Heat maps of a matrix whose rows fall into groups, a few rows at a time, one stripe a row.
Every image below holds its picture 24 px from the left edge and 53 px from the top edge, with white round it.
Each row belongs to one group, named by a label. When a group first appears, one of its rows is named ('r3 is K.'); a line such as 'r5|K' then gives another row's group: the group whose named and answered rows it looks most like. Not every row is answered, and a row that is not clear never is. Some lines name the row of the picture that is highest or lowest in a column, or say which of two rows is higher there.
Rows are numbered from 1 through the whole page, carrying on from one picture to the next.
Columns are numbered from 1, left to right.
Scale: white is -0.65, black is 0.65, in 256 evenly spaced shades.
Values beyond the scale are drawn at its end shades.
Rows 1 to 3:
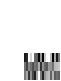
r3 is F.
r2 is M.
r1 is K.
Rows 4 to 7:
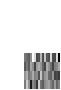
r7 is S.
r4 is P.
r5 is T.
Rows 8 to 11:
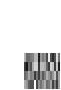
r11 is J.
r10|K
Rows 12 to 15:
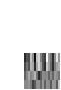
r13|T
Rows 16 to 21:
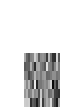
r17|T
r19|J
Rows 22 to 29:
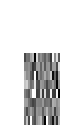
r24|J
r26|P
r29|T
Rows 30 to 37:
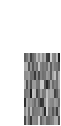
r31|F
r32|K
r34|S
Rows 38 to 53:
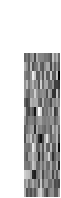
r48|P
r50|P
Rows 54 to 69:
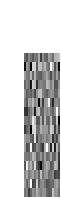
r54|M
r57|S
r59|K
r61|P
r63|J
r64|F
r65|P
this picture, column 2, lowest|66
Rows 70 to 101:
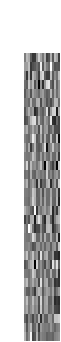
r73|K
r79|P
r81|P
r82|T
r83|T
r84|S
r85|P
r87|J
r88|T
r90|P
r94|P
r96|F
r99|M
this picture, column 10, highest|73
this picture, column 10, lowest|72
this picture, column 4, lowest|101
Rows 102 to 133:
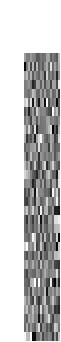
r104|T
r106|P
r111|F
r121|M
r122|P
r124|M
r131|K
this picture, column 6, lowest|127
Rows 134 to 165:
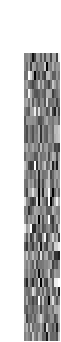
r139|T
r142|M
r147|K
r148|K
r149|K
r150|K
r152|K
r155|M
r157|J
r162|M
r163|F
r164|T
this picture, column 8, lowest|161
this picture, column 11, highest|164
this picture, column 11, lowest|154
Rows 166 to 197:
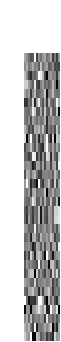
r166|J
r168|F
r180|S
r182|P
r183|M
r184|M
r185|J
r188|T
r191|J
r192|K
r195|T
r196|J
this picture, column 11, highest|188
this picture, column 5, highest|197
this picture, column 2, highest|175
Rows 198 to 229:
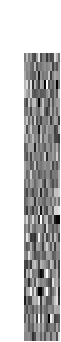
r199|J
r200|K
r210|J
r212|T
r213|M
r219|F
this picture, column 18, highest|216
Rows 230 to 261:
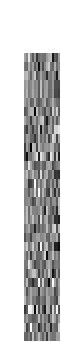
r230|J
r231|K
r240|S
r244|J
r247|T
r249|K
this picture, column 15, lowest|255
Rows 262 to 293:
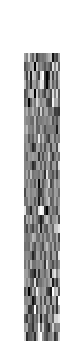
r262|J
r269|J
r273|K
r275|T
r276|K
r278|K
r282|P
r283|F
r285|T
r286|K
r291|M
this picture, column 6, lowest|290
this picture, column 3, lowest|262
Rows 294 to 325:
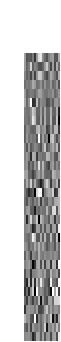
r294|F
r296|F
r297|P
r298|F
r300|P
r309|F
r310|M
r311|K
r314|P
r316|S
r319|F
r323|J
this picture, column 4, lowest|299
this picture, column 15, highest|323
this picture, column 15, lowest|320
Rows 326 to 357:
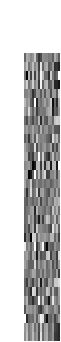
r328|F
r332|J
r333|M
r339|J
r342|M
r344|K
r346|S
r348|S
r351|M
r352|S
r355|F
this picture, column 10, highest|344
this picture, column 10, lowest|347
